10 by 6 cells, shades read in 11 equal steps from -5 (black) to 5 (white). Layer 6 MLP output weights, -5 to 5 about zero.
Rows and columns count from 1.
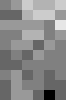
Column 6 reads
3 1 4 1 0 0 0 0 -1 -1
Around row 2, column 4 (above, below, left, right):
2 1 2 3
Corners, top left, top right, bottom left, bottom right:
0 3 -1 -1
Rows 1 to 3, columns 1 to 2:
0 1 / -1 -1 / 1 1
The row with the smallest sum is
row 10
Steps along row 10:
up same down down up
